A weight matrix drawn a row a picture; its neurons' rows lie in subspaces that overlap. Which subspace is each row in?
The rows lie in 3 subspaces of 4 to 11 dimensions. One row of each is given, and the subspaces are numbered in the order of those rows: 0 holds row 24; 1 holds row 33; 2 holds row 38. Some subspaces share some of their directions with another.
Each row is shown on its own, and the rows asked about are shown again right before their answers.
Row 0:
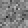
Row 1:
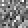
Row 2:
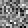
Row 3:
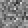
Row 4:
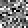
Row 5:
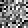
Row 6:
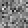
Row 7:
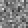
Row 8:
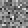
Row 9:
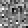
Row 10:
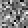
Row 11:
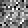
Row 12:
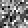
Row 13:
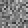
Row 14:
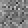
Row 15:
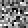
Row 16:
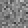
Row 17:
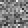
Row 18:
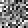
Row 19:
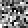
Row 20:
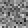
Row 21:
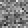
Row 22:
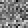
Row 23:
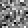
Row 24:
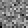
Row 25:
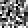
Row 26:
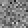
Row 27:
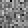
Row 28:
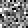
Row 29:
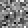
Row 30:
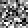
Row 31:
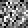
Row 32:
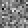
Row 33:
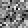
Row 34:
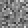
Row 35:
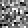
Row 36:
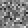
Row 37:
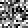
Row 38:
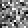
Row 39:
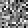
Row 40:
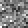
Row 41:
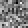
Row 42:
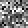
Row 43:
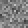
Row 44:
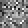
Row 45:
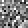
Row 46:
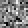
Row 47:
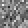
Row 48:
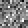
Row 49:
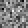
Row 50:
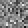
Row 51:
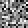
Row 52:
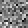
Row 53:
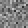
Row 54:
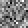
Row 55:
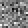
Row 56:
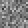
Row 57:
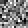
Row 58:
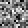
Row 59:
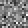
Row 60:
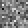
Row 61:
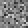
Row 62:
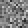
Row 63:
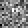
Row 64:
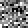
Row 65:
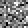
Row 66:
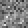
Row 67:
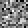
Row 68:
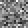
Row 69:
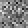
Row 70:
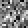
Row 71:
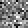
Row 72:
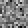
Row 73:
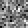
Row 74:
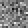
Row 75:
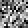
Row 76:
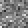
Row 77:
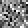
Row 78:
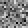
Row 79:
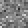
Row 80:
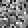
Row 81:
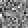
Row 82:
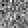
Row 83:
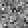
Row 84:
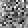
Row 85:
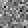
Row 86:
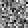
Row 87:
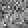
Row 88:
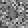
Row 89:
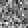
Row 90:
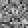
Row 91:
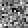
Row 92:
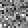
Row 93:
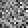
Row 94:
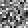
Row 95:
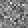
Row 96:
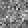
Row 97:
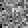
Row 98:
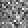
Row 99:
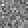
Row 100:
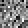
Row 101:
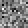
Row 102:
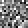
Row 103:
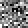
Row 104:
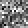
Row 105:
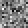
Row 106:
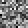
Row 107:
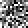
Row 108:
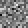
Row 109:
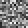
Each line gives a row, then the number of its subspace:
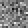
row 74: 1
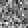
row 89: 0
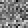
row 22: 2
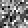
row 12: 2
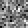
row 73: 1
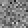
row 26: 0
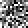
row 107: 0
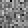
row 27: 0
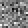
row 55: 1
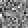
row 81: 0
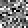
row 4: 0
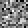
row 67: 2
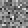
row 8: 0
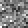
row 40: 1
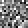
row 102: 1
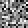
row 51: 2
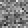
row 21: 2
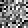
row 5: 1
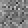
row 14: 2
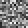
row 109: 0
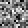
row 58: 2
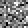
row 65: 0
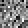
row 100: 1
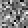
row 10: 2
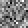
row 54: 0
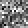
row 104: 2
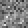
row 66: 2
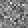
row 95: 0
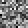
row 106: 0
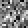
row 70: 2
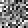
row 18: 1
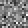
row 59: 0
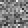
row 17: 2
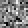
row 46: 0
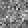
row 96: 1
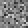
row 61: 0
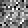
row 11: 2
